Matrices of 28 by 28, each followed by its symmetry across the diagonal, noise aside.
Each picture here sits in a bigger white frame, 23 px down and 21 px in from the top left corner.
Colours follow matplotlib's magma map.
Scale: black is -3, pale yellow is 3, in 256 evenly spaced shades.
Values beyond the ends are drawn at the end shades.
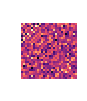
symmetric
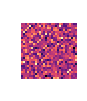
symmetric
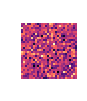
symmetric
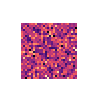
symmetric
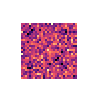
symmetric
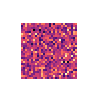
neither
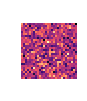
neither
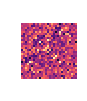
symmetric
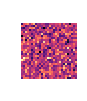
neither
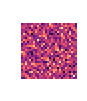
symmetric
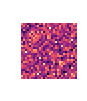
symmetric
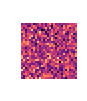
neither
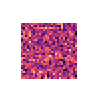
neither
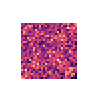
symmetric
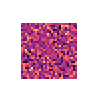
symmetric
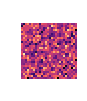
symmetric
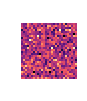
neither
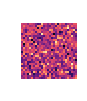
neither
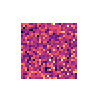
neither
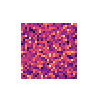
neither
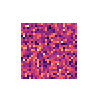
neither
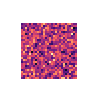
neither
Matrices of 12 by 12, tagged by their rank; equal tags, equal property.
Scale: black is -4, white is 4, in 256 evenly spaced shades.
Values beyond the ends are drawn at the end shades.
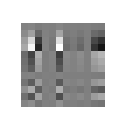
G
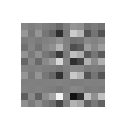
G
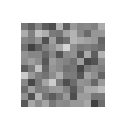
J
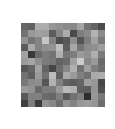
J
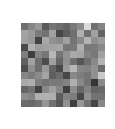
J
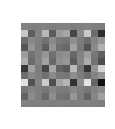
G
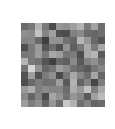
J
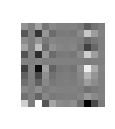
G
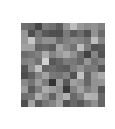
J
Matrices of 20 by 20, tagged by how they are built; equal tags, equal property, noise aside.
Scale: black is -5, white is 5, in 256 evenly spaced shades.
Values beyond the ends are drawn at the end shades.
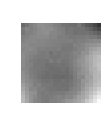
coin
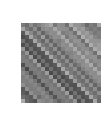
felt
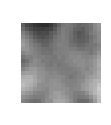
coin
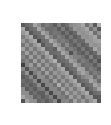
felt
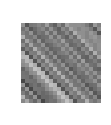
felt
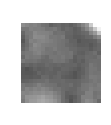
coin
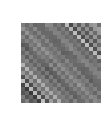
felt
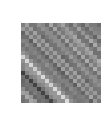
felt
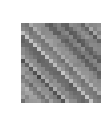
felt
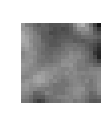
coin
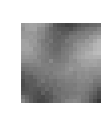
coin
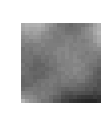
coin
